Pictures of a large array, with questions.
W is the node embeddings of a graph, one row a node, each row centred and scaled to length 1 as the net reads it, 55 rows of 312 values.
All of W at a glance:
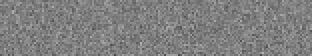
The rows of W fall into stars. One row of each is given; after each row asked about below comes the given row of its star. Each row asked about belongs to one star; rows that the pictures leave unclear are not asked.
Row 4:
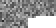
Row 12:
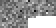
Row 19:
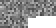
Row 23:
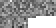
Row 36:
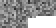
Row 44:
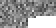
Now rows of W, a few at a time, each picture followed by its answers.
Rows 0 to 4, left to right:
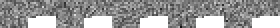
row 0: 23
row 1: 4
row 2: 12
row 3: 23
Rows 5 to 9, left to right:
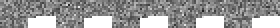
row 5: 23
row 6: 44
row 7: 12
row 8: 12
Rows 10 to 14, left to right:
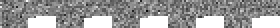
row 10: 12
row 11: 4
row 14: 19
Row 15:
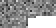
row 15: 44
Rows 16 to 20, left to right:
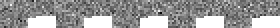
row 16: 23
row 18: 44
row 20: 23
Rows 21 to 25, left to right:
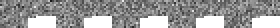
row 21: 36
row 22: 19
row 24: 4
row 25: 12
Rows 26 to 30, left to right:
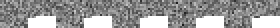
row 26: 4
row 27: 4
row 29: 4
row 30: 36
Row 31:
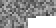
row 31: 23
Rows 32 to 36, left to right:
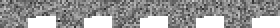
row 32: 36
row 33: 4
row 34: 12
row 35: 19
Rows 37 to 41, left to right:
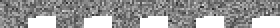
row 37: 4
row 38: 36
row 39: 23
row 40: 4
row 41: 12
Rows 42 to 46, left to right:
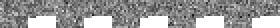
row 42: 36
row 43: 36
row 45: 44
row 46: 44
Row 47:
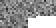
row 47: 19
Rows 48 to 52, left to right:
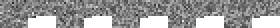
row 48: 36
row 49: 4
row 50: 44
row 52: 36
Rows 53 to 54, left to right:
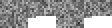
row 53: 23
